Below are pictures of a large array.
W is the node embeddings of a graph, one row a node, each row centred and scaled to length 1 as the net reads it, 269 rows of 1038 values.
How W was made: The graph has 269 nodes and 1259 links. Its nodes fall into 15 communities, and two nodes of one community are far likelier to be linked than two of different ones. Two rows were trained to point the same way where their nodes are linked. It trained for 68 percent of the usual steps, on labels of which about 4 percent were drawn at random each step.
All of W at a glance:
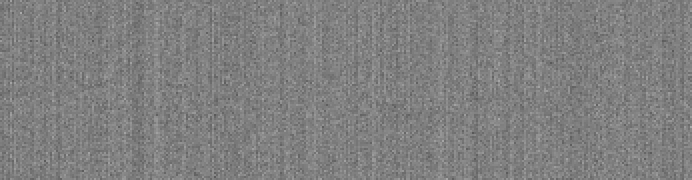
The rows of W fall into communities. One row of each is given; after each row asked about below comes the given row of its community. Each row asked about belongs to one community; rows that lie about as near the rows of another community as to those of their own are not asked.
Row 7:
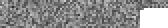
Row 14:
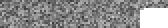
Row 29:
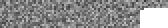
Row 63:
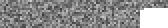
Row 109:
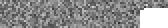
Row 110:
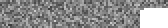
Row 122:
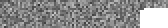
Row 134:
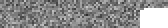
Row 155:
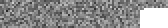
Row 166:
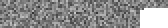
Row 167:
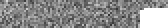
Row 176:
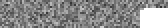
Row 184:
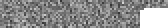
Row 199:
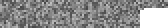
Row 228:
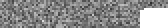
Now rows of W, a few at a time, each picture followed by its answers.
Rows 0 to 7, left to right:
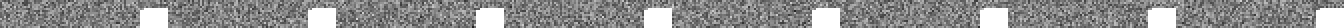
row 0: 14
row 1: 155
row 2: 63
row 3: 176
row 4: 199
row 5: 63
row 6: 14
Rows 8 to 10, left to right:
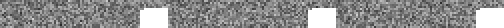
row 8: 176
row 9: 166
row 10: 29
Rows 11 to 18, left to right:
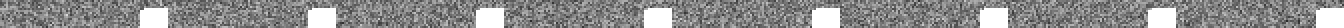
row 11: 7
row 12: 228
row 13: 176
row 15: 166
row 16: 14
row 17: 14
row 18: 110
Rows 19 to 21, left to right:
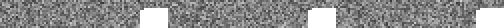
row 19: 166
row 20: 122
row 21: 110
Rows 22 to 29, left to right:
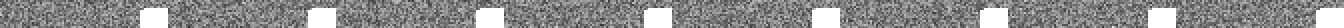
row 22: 29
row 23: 176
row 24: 7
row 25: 63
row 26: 14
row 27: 7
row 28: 63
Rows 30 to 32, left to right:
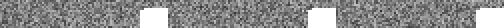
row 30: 122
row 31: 184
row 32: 14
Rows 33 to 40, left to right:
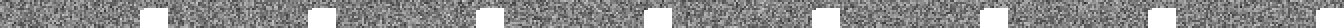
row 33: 199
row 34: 109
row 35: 110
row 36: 110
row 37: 228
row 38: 122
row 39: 63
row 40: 166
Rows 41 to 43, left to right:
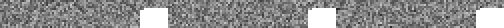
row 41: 122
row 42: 166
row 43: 134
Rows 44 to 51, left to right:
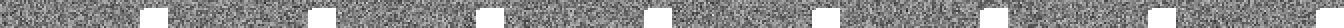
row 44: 176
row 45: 109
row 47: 176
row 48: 155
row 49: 7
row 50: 29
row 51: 29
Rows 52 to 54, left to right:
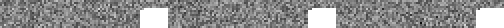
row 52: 134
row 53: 29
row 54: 166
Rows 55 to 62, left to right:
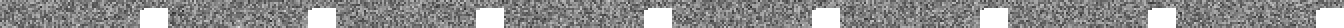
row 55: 199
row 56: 109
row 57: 176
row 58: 167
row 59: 122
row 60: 109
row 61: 109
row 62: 228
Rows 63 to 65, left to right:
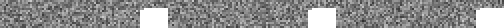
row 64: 199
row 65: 176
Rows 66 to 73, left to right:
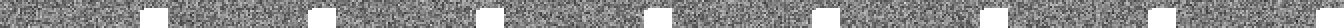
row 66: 184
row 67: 122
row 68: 14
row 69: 176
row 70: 29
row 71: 109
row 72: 199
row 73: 167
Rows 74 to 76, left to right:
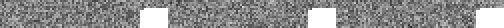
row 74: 184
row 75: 167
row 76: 176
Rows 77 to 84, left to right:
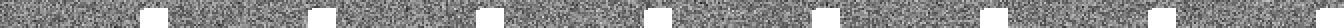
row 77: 14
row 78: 109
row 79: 109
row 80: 110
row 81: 228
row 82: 166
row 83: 155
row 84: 228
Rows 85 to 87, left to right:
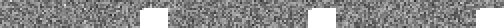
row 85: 199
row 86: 176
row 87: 199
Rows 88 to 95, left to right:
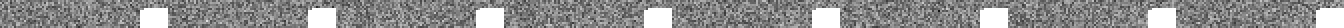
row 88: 63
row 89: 166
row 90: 134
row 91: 110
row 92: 184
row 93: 63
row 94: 122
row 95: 122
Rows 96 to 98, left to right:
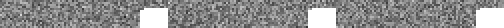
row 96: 7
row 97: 63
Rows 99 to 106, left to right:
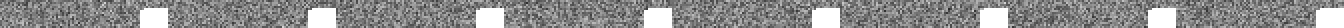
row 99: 14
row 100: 166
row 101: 166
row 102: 110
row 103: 166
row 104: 14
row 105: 63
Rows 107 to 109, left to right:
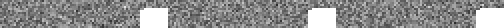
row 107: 14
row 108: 29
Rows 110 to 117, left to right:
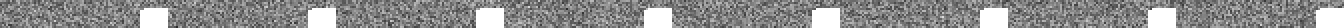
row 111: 29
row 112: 14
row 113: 110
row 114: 109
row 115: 110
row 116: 110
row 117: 134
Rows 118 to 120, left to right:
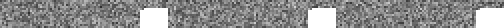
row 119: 228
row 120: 199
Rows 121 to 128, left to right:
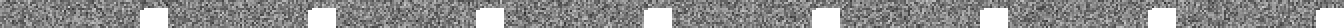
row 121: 110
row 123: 7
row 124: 176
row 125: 176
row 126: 63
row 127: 155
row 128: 7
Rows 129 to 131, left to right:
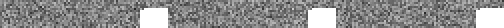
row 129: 167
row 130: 155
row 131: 228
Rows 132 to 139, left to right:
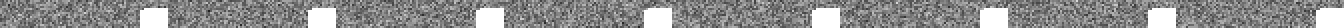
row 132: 199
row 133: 122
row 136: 228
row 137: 176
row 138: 134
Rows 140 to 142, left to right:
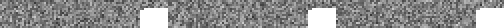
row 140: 122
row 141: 199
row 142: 14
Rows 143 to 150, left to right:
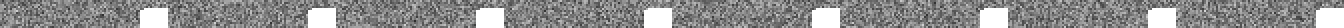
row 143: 134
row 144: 29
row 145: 184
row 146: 63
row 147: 7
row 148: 7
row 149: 199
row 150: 7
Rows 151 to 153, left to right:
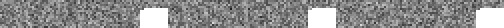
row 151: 109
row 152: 109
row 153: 167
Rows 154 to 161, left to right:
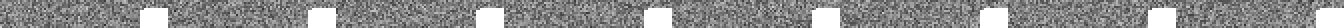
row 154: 166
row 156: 134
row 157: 166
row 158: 134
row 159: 122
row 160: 166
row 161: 122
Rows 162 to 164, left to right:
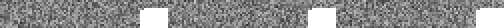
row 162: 199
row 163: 167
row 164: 122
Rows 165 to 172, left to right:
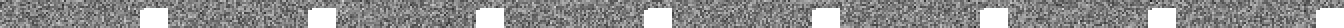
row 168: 122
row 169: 14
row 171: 184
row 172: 184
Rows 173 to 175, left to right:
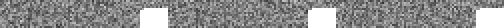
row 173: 29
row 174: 166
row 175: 228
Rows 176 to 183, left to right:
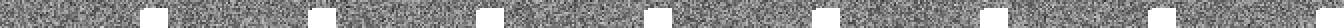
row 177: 110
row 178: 63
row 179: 199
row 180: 122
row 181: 122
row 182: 134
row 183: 155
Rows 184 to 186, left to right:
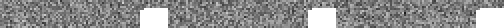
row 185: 122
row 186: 110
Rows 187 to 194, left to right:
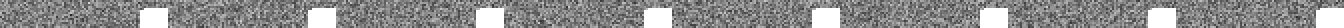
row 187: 228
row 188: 199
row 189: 176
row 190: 199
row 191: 14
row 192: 155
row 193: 176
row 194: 166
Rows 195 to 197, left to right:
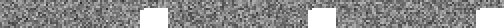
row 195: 122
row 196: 228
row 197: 184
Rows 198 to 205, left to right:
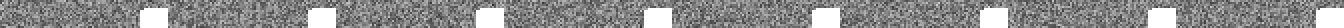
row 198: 7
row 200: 7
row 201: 63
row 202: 29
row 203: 122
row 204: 228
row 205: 166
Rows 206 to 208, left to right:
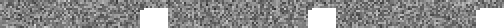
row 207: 7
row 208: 228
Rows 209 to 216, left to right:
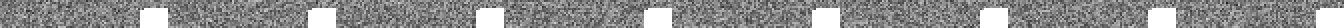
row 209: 166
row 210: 155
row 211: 63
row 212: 167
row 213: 184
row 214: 110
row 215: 176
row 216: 228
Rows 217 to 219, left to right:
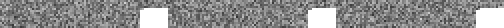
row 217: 176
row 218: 29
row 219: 29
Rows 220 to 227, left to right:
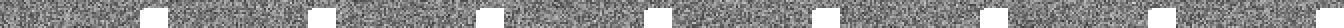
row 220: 134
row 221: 167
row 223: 184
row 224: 29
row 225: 155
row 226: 63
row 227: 228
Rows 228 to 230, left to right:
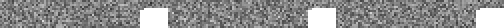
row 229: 14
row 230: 228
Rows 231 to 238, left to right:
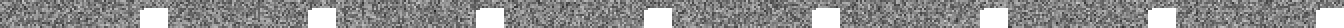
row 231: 184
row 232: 110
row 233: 7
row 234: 166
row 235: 184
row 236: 122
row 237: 29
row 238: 184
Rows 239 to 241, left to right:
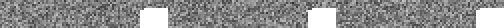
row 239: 228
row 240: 155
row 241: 63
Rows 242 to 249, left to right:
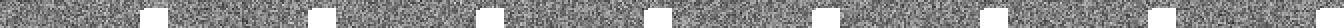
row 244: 166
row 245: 166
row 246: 14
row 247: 7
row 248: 109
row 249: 228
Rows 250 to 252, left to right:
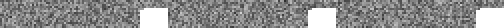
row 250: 184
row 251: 199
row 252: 167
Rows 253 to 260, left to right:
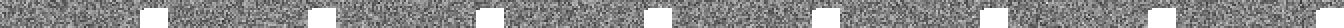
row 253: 184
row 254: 109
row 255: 7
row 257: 7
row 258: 184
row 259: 29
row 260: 134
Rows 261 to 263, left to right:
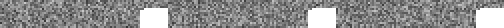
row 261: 109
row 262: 134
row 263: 228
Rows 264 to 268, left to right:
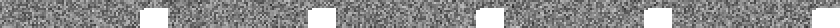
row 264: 110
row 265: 29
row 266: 199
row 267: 199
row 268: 176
